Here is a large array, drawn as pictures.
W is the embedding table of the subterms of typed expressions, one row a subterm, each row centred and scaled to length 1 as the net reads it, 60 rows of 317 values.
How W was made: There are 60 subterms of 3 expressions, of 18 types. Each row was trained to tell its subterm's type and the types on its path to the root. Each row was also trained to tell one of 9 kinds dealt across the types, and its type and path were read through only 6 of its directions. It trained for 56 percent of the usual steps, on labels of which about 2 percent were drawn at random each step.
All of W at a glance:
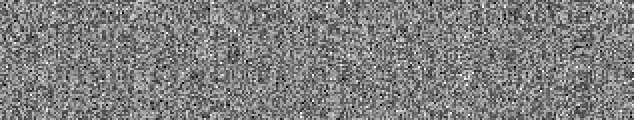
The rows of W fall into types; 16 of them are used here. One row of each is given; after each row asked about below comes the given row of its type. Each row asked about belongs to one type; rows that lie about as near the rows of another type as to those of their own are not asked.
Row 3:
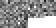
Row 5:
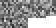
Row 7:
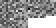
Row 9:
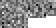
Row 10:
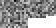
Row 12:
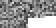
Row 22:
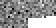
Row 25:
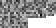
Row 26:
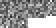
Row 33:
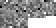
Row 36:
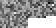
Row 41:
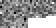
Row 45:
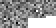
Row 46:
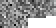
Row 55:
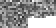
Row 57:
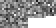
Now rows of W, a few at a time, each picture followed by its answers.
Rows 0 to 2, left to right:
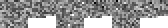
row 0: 55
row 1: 46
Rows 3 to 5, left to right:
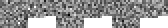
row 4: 26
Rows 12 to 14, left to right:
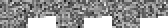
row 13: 12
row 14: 9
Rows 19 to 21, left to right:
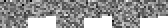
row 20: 55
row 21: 9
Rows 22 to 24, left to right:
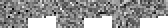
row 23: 55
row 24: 12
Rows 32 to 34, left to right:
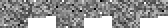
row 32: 12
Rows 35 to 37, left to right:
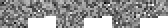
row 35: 41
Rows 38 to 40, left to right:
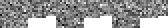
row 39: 41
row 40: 22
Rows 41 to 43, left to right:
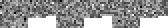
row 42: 45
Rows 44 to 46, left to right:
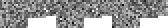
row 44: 3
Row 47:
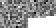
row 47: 3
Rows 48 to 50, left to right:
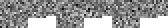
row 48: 36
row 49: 46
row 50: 45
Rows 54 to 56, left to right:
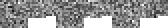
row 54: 22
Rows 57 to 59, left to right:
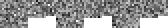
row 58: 26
